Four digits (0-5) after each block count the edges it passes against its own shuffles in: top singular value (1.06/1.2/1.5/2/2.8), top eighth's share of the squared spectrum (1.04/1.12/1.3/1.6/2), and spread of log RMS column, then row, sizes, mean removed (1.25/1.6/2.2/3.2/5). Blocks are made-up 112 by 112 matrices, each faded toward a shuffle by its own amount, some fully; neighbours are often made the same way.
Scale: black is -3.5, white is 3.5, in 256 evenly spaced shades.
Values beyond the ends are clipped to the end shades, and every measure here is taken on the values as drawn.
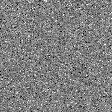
2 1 0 0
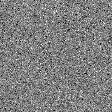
0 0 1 0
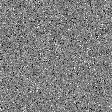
0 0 0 0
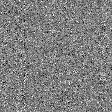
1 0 2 0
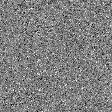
0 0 1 0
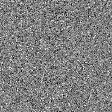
0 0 2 0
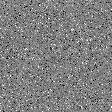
2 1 0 0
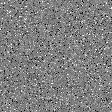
0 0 0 0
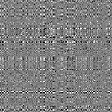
5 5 4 4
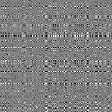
5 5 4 4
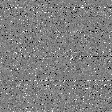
2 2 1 2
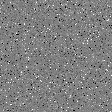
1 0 0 0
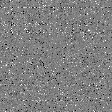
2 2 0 2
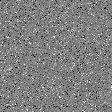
0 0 0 0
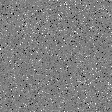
0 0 0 0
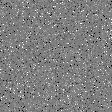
0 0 0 0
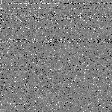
2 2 1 3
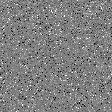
3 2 0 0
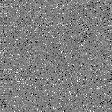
4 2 1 1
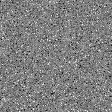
0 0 0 0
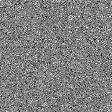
1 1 0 3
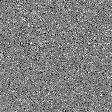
1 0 0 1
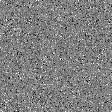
0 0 0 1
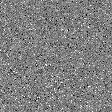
0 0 0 1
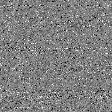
1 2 0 3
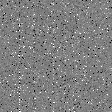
2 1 1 0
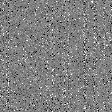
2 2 2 0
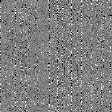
2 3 4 0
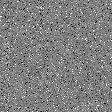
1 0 1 0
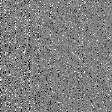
2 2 3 0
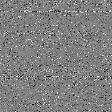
2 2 0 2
